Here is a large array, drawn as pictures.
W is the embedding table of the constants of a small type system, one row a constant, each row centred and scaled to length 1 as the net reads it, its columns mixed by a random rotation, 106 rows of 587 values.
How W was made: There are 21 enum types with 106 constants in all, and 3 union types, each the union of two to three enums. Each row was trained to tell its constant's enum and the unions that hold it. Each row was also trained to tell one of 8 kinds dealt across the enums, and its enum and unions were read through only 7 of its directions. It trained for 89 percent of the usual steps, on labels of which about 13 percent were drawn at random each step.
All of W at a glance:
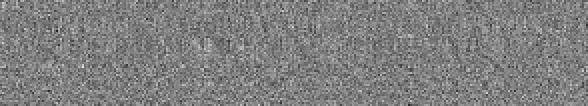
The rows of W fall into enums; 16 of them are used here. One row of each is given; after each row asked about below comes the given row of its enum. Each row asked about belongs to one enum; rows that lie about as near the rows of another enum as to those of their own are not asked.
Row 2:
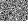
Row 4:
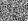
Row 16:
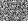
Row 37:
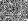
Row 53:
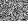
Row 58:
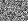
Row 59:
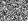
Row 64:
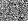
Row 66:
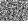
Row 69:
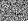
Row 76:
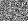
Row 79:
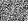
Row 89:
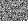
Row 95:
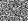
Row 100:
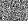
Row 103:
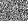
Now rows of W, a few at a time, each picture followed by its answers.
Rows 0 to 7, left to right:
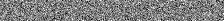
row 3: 76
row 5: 76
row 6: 76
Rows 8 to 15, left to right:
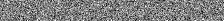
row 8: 79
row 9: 2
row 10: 103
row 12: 79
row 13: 66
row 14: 2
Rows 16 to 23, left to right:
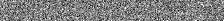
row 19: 100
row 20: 95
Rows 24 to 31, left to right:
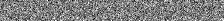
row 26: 16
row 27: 100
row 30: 16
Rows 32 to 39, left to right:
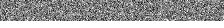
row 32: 79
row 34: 2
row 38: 16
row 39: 95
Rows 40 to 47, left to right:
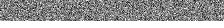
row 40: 76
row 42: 16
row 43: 76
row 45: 58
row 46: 95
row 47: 103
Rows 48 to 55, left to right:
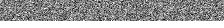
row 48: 66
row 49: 95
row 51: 100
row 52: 64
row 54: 103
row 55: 66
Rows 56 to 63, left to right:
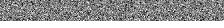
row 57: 58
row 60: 66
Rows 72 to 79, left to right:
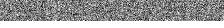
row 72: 2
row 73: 100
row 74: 69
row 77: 2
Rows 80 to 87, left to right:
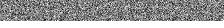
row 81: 100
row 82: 58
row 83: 95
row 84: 103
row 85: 103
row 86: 58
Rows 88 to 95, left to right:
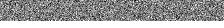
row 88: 64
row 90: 37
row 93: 53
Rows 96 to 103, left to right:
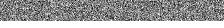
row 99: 37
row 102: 79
